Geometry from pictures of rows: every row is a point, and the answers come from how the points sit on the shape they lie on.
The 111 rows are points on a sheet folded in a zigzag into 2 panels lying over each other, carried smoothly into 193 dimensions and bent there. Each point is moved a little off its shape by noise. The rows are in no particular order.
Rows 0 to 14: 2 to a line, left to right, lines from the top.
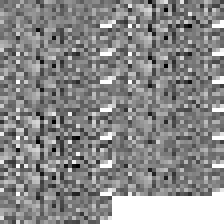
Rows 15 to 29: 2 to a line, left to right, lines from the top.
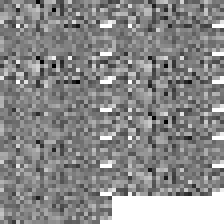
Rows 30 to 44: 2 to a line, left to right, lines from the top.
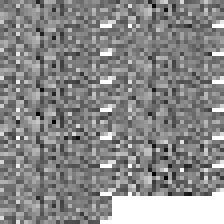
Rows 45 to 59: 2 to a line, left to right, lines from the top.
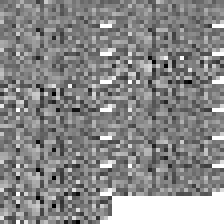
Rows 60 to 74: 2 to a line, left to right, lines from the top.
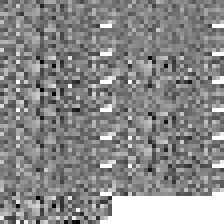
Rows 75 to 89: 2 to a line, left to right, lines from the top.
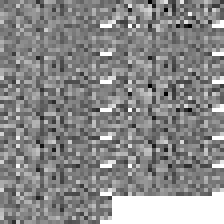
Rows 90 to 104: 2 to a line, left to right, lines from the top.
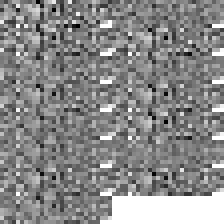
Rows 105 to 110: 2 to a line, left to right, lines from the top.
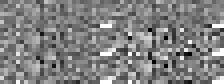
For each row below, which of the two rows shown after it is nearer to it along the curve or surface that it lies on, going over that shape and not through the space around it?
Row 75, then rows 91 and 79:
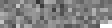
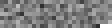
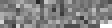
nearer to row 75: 91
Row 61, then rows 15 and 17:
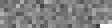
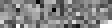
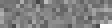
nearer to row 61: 17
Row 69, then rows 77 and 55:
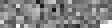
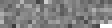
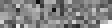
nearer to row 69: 55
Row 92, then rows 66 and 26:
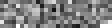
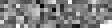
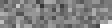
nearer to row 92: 66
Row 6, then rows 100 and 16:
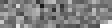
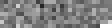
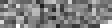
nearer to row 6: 100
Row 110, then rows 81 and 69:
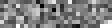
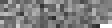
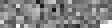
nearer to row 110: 69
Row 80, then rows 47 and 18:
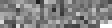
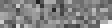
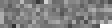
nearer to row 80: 18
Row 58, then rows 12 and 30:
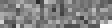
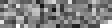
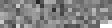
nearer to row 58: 12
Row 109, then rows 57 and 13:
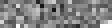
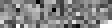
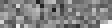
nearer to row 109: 13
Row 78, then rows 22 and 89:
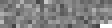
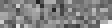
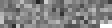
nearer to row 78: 89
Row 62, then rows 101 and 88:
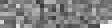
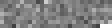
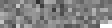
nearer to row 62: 101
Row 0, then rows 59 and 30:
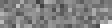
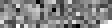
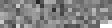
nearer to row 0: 30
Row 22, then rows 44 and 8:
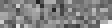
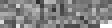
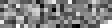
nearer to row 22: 8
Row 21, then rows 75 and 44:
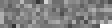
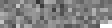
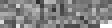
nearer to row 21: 44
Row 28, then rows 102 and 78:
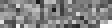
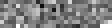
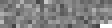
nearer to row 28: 78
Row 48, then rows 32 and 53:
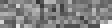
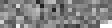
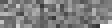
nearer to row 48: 53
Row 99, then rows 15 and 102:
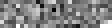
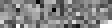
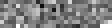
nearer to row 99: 102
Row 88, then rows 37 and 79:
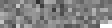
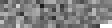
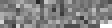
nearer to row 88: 37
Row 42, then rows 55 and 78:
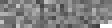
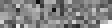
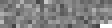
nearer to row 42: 78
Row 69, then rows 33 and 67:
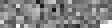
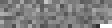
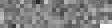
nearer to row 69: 67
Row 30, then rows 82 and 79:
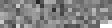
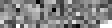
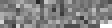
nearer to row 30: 82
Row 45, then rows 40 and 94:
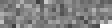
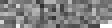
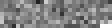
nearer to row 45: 94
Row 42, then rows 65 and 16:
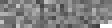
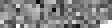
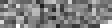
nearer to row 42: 16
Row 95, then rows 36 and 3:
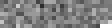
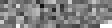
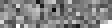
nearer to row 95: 36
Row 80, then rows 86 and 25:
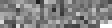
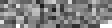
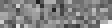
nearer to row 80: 86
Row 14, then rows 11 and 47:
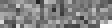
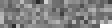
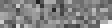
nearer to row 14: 11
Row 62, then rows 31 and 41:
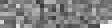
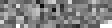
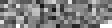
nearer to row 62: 41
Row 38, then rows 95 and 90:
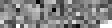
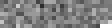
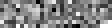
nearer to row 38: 90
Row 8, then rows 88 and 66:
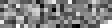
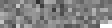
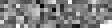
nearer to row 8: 66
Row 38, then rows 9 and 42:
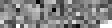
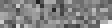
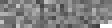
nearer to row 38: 9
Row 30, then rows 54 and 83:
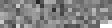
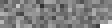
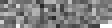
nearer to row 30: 54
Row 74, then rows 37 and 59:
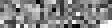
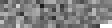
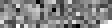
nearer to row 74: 59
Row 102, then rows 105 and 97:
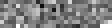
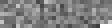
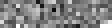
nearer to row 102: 97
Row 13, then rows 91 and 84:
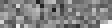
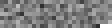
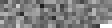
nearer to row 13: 84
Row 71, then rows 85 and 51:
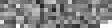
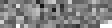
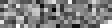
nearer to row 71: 51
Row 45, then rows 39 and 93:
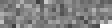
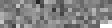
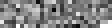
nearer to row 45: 93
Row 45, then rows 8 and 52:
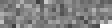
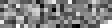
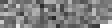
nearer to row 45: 52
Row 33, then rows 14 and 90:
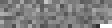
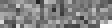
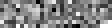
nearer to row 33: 14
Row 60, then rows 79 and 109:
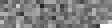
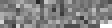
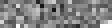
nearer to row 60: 109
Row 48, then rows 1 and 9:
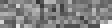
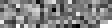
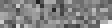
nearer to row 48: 1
